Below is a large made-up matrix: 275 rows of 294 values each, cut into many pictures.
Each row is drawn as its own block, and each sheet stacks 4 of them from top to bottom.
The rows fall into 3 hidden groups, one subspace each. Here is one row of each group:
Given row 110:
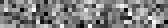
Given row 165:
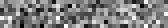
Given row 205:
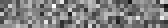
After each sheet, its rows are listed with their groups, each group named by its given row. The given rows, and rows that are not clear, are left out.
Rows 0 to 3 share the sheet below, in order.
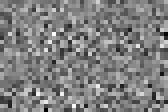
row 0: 165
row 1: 205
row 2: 205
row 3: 165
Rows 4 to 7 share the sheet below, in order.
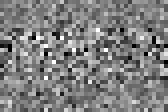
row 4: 205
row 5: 165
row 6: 205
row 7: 165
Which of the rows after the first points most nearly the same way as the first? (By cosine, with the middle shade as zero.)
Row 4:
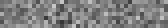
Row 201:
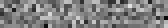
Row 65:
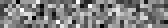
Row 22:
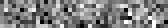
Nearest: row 22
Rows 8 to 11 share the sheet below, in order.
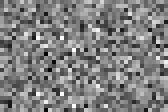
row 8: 110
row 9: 165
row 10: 205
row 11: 165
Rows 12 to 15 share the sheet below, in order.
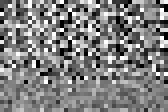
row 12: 205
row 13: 205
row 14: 165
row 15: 165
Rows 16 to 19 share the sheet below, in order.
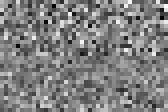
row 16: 205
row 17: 110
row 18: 165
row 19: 110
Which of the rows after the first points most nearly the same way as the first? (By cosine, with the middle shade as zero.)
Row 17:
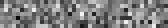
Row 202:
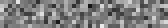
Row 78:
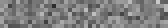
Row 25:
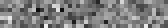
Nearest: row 25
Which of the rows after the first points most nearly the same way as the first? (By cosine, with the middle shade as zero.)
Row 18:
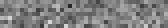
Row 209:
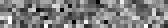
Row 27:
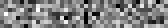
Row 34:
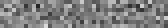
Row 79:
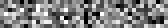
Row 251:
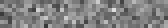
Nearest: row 209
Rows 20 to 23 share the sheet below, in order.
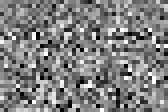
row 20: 205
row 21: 165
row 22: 110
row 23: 205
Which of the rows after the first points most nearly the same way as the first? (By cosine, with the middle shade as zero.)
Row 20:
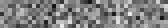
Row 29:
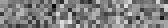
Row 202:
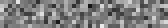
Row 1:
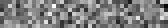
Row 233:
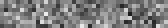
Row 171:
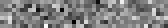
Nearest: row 29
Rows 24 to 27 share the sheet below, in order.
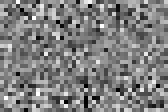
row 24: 205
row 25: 165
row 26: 110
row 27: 110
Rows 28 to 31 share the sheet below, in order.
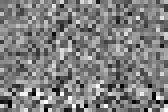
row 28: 205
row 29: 205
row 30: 205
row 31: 165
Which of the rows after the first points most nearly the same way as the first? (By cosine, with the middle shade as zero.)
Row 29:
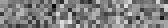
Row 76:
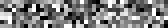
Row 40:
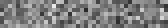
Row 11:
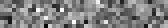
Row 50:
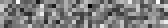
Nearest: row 50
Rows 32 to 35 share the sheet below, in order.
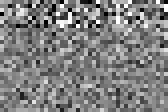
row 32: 205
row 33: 205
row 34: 165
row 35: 205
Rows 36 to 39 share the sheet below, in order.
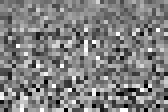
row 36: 165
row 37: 110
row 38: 165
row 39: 165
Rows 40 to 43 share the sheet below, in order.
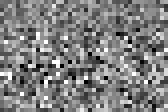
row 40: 205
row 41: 110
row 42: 165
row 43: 110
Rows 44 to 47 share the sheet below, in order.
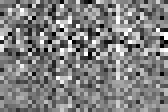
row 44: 205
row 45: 205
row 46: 205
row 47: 205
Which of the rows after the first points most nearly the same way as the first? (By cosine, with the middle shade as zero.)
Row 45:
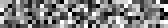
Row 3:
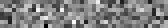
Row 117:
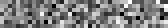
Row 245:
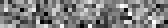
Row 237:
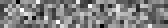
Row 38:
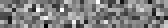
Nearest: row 117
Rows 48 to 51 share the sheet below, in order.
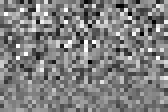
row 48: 110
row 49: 110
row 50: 205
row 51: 205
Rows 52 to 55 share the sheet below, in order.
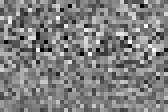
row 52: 165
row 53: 110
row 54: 165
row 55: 165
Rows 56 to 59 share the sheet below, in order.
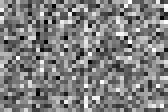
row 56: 205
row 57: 110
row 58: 205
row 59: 110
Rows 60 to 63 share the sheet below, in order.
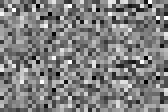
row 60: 165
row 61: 205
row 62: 165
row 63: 205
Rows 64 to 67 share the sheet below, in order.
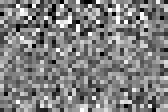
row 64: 205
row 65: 205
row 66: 205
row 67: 110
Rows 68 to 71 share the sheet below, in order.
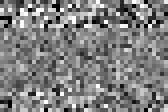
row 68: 165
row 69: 110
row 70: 205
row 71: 165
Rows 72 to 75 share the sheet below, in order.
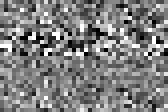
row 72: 110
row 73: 165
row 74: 165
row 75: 110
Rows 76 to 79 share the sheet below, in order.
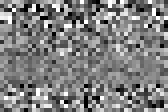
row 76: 165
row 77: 205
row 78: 205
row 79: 110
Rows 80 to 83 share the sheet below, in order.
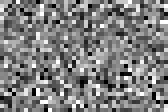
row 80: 205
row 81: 110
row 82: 110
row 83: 165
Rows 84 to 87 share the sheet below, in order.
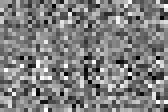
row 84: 205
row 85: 110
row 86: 110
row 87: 165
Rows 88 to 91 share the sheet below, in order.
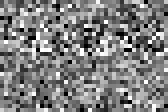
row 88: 165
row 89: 110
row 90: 165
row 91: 110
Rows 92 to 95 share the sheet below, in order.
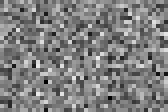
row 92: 110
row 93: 205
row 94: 165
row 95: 165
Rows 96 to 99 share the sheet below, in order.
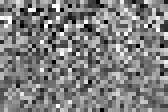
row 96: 165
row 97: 205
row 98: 205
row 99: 205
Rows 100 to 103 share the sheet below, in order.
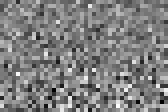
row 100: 205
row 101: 165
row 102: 110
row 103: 205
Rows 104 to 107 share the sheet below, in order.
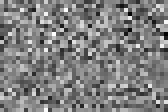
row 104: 110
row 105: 205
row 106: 205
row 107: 165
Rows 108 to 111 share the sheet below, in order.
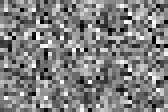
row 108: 110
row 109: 165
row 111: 110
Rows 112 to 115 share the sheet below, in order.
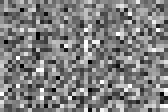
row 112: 110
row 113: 110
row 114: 205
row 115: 205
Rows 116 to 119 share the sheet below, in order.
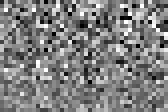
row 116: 110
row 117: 205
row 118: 110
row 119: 110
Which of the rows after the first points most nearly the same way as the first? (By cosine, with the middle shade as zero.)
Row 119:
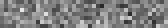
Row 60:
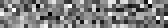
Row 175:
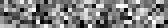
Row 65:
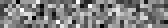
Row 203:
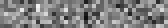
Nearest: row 203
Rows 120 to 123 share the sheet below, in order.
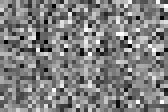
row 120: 205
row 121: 110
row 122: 110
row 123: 205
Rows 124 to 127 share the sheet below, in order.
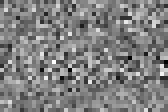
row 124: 110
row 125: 165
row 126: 205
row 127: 165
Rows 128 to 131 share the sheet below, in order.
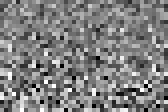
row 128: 205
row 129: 165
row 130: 165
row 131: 165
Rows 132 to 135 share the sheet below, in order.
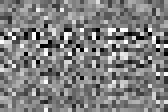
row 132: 165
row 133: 165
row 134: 165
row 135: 165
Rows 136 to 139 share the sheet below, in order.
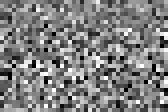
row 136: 165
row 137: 205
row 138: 165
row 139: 205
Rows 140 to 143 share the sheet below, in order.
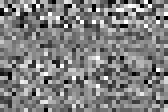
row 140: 165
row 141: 165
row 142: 165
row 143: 165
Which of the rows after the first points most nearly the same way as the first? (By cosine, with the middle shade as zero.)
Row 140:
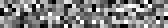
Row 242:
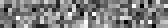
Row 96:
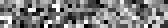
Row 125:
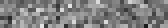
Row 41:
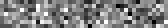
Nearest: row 96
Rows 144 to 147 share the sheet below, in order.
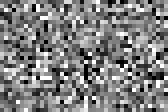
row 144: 165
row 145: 110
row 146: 110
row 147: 110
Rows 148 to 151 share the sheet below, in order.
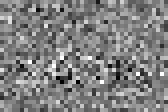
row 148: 165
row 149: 205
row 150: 205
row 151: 165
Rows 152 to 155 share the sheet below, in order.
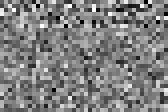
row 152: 165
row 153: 110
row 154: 110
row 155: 205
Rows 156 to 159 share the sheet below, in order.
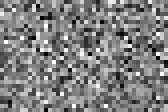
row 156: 165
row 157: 110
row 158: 205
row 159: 165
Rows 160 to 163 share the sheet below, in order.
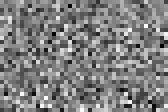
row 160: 165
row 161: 205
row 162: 165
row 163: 110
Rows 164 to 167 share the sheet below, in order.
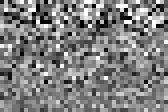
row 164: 110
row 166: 165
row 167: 165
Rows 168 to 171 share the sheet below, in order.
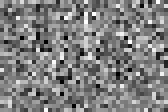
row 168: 110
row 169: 110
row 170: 205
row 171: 165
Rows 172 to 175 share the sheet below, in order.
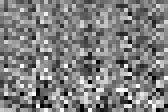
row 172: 110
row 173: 110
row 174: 110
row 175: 110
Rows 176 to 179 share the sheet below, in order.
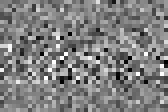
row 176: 165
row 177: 165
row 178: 205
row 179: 205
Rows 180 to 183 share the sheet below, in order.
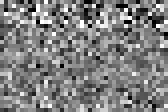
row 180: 110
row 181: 205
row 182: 165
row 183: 110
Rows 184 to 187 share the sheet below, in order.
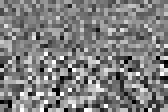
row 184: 165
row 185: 165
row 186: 205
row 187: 165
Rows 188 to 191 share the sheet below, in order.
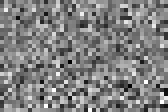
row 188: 110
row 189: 205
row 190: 165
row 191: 205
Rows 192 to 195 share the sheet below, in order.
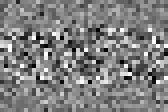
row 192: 205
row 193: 165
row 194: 110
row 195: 165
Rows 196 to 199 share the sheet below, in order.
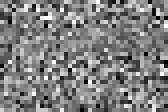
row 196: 165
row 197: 165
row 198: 205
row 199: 110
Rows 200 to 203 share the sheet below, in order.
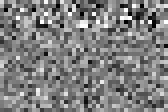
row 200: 110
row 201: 165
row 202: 205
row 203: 110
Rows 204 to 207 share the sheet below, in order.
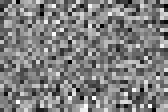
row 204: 205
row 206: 165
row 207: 110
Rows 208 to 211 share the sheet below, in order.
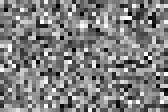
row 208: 110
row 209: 165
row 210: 165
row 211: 205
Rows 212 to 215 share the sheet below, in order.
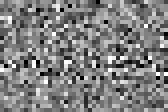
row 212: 165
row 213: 205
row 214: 165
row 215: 110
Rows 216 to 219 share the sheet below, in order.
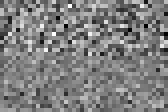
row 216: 165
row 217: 205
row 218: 205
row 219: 110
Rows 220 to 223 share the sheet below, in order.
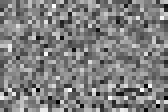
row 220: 205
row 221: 165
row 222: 205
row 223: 165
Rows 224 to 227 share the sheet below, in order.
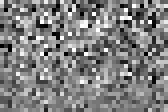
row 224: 110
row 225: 165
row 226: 110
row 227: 165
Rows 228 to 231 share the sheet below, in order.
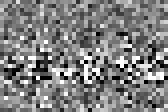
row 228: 205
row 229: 110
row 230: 110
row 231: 110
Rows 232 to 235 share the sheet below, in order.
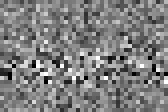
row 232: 110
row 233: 110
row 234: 165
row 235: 205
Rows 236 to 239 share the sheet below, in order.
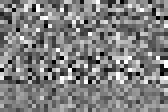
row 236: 165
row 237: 205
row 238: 205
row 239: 205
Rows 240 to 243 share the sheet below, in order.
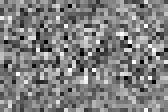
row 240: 165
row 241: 110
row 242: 110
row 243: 165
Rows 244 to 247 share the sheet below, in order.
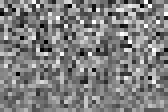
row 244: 165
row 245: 110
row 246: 110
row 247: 110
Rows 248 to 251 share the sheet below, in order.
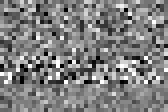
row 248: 110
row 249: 165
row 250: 165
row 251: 165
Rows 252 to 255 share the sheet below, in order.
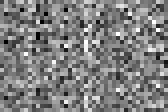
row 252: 110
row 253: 110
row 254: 205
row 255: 110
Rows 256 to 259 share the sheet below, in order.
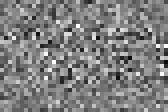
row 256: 205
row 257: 165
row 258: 205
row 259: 165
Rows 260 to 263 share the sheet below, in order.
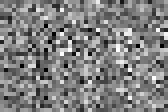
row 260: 165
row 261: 205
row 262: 110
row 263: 110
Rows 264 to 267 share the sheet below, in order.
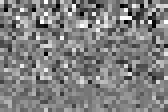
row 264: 110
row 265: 165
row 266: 110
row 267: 165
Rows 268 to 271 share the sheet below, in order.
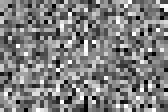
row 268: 205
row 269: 110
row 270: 165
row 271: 110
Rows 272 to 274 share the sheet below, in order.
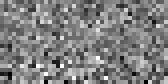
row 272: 110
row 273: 165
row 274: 165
